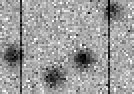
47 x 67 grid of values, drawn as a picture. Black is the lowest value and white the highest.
Mirror symmetry: none. Dips: four. Odd lines: columns 11 and 55. Histogram: skewed, a long tail of low values. Slope: none.
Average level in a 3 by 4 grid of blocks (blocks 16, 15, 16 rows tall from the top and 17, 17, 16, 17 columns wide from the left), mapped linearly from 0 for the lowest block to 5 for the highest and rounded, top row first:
4551
0514
3134
